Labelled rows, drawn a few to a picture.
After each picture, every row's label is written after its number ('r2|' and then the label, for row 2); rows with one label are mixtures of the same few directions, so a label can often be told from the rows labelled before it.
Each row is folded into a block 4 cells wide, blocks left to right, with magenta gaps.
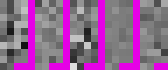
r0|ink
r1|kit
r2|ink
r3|ink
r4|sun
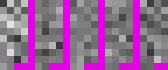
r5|kit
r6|ink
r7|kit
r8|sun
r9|kit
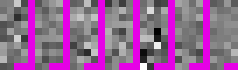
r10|sun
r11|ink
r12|sun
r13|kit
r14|ink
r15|sun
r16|sun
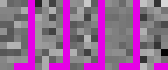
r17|ink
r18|kit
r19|sun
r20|sun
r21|sun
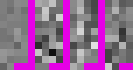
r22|ink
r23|sun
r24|ink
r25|ink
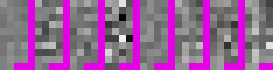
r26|ink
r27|ink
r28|kit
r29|sun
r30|ink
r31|ink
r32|kit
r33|ink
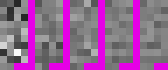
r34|sun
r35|ink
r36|sun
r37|ink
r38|ink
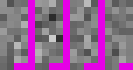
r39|kit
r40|sun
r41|sun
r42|kit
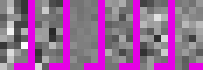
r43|ink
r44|ink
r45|sun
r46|sun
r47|sun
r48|kit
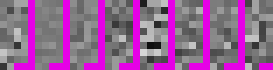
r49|ink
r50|ink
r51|ink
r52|kit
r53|ink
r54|ink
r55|ink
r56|ink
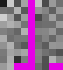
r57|kit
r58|kit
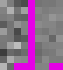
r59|ink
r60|sun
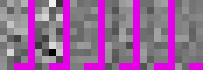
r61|kit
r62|sun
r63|ink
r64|ink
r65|ink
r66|ink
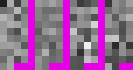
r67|kit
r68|kit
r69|kit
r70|ink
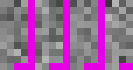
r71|sun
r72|ink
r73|kit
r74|kit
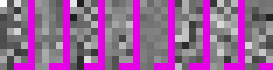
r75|kit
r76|ink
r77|kit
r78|kit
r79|kit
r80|ink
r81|kit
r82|sun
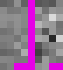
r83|sun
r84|sun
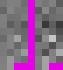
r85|kit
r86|kit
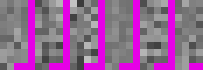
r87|ink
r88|ink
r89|kit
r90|ink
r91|ink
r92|kit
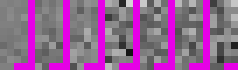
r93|sun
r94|ink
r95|ink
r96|sun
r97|kit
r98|kit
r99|ink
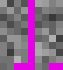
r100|kit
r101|sun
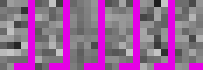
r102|ink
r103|sun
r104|ink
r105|sun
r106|sun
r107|sun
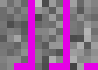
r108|kit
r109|kit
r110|ink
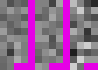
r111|kit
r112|sun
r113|ink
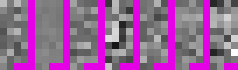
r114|kit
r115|ink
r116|ink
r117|ink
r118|sun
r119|sun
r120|sun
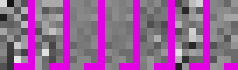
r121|kit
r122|kit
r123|sun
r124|sun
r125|kit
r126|ink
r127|sun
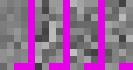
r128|ink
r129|ink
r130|sun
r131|sun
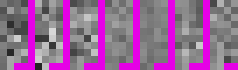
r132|kit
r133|ink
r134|sun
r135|kit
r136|ink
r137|ink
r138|kit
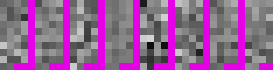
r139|sun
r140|ink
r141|ink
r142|ink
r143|ink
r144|sun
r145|ink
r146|sun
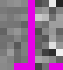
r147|kit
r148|sun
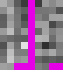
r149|ink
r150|ink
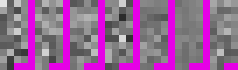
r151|kit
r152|kit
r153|sun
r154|sun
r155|sun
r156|ink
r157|kit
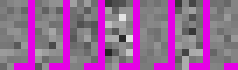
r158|ink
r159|ink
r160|kit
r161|sun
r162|kit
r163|kit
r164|sun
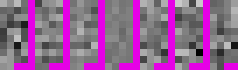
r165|kit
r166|ink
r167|ink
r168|ink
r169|sun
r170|sun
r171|ink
